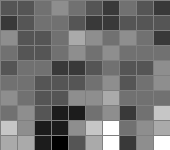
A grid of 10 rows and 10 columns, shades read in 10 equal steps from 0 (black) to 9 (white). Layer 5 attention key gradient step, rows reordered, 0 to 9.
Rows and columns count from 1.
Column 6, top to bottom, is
3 2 5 4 3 4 5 4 7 6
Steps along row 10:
same down down up up up down up up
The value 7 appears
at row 8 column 10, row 9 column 1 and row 9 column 6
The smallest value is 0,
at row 10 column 4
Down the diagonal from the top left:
3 3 3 4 2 4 6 2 5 9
